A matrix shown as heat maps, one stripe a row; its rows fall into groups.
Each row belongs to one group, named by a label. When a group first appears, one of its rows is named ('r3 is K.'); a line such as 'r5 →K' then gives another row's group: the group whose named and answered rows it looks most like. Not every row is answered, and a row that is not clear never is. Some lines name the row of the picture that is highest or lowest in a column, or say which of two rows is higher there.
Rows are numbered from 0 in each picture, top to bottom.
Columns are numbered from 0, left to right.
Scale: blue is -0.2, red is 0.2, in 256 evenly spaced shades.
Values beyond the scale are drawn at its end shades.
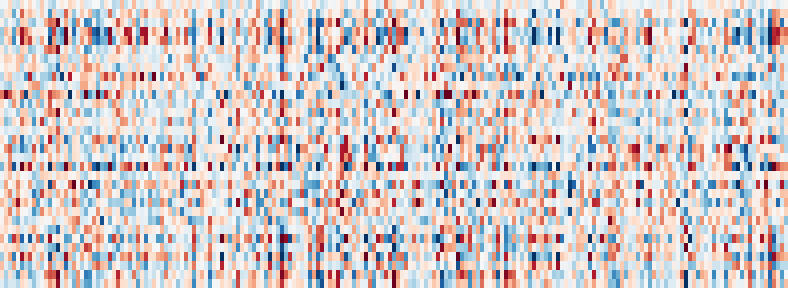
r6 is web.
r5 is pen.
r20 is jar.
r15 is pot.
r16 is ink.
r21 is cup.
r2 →pen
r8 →jar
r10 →web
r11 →pot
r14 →pen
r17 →ink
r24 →ink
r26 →pot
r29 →pot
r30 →pen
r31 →pen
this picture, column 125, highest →8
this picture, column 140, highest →8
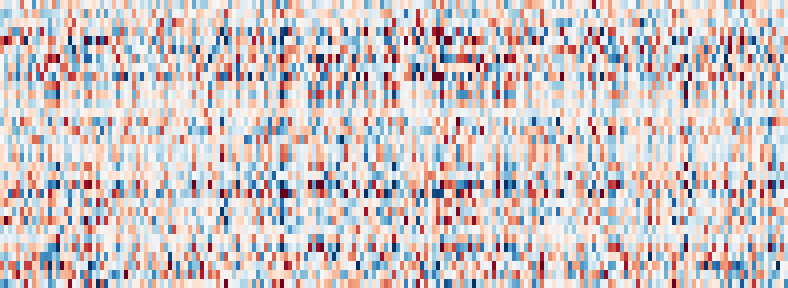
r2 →jar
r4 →web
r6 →pen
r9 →pen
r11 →pen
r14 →ink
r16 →pot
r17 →pot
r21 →pot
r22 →web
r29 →jar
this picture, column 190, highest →21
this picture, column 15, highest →29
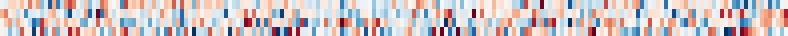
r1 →web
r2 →cup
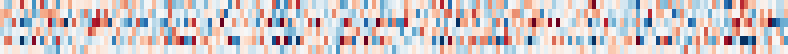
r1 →web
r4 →ink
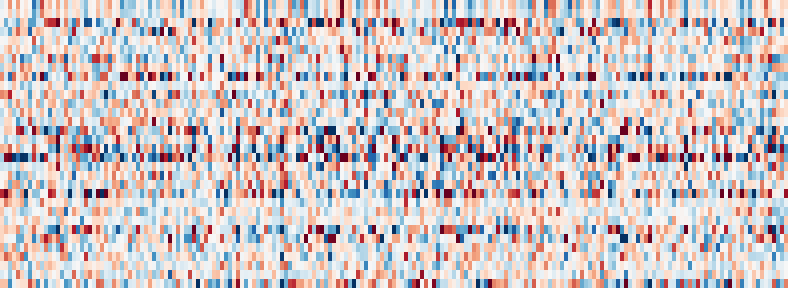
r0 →cup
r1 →cup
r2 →pen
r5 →cup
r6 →pot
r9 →pot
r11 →pot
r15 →pen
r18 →pen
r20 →pot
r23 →pot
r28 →web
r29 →pot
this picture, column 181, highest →17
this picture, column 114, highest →26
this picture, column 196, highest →21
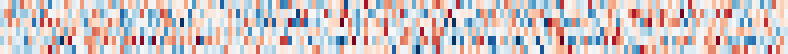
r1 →ink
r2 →cup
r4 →jar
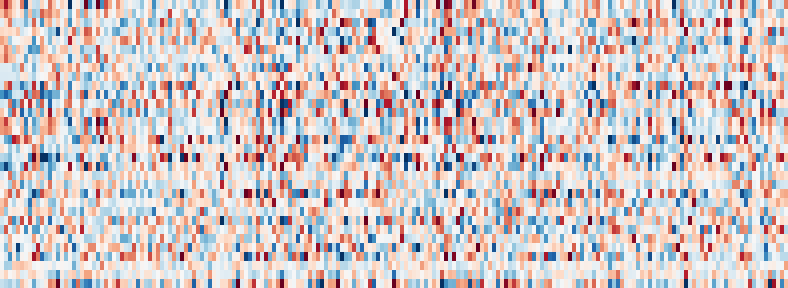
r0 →web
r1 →web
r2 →ink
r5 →cup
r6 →web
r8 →pen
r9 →ink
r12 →pot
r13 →web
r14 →web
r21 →cup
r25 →jar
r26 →ink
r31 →pen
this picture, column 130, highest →17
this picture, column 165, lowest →15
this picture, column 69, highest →9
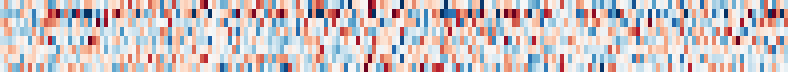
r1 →pen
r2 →web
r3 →ink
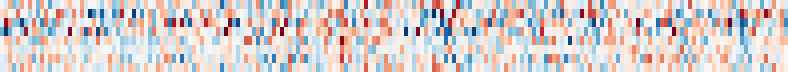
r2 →ink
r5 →ink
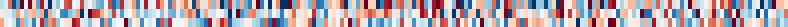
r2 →ink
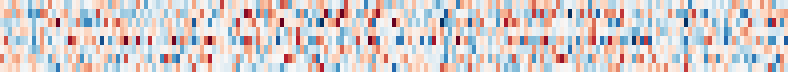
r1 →cup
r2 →pen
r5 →cup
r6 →jar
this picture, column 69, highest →2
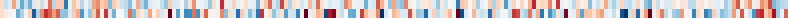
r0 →pot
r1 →web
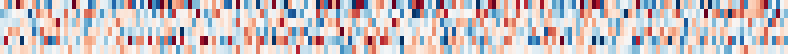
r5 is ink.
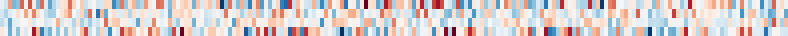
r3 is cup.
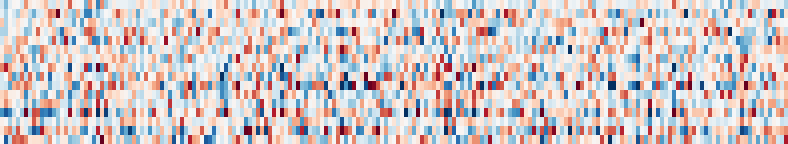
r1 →pen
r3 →jar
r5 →cup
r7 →web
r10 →web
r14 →cup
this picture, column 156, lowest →3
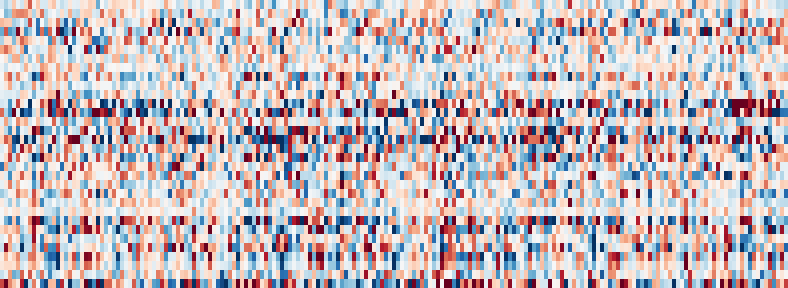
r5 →web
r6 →pot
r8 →cup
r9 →ink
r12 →pot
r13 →pot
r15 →ink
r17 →cup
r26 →ink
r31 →web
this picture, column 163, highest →15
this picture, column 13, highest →15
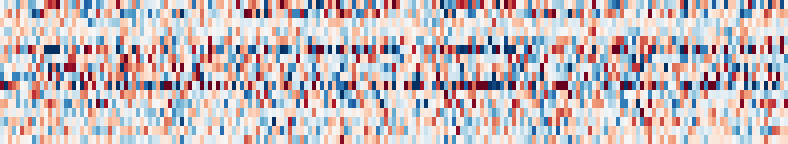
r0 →pen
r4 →jar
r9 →jar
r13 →cup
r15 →cup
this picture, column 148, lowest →5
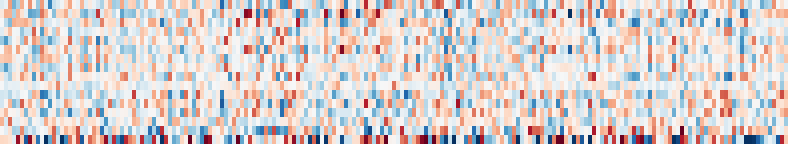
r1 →cup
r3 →ink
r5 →cup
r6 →web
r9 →pen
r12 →web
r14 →ink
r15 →jar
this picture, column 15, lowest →15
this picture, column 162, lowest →15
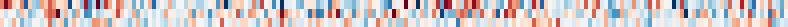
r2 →pot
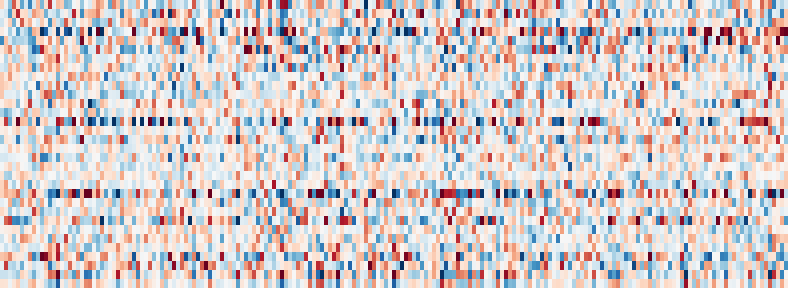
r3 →web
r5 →cup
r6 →pen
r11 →jar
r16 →cup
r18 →cup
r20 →cup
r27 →pen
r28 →web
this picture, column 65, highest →28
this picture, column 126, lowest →21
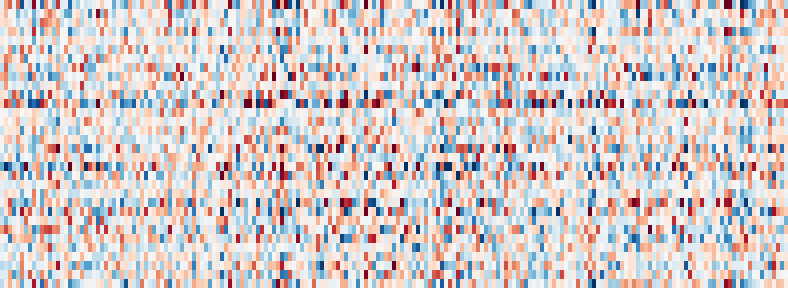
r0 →ink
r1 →web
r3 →ink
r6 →web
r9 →jar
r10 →pot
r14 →ink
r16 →pen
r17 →jar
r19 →pot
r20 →pen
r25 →web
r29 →pen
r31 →ink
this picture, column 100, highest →22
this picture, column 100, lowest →26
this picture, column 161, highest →18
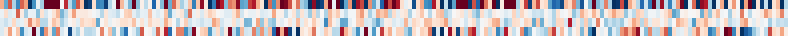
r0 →pen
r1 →jar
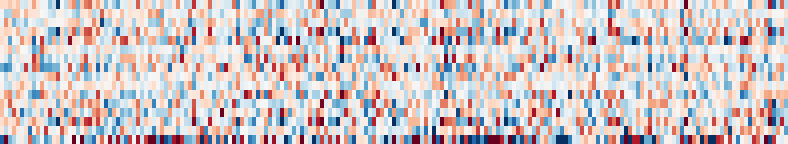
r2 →ink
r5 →cup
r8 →pen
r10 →cup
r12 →pot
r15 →jar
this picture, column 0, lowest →15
